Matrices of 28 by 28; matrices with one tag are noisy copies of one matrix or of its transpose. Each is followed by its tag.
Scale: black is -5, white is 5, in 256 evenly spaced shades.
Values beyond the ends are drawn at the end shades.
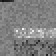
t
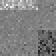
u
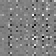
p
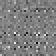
p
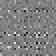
p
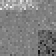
u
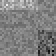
u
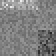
u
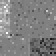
u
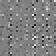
p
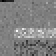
t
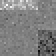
u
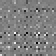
p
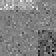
u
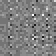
p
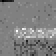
t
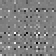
p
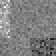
u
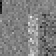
t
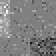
u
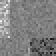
u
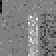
t
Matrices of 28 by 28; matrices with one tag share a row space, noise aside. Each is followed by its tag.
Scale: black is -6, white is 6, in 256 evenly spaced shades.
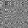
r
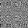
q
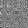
q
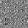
r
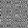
q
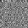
r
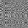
r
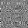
q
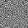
r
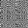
q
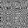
q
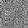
r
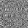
r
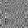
r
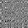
r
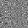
r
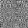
q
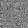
q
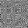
q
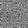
q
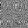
q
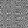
q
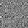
r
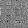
q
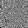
r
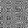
q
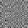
r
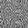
q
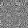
q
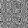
q
